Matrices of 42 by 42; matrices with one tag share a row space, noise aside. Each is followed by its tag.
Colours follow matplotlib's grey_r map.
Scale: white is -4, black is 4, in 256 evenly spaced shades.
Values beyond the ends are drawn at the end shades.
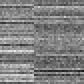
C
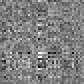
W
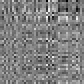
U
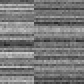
C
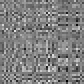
U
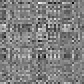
W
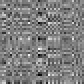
W
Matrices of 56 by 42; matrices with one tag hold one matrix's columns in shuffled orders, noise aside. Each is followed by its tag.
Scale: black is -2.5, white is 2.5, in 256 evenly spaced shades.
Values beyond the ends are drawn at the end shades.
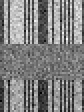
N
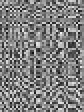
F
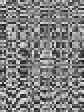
F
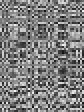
F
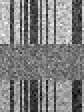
N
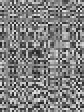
F
